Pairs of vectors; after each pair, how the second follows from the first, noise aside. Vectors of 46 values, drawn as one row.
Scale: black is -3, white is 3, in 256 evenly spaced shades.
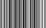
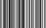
sign-scrambled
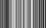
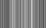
shrunk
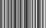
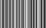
negated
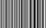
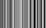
sign-scrambled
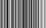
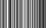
negated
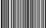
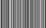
shrunk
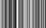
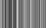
shrunk
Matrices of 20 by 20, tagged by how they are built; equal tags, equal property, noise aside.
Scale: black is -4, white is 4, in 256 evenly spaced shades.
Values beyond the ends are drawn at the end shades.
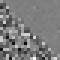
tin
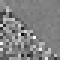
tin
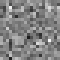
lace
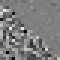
tin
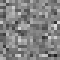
lace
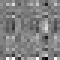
lace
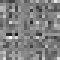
lace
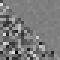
tin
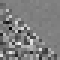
tin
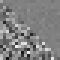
tin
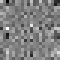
lace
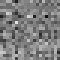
lace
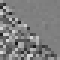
tin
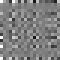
lace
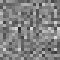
lace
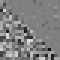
tin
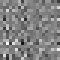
lace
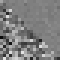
tin
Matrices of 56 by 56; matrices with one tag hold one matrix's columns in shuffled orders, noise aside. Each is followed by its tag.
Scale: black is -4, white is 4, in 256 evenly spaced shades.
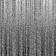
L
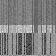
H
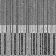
H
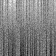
L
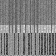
H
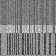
H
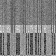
H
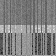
H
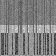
H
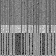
H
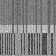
H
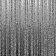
L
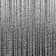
L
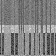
H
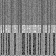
H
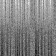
L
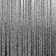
L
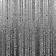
L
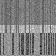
H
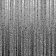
L
